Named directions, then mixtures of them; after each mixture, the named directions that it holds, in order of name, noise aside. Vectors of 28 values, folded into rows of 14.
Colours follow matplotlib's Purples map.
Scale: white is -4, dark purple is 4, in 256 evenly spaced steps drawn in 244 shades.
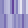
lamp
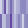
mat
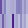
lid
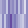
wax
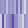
lid, wax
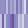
lid, wax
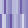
lamp, mat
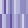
mat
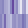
lamp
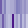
lid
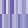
lamp, mat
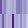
lid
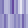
lamp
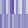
lamp, mat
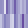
lid, mat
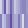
mat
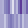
lamp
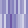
wax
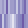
lid, wax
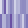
mat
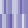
lamp, mat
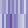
wax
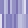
mat, wax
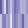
mat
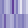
lamp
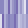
mat, wax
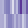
lamp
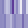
lamp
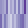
wax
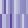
mat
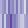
wax
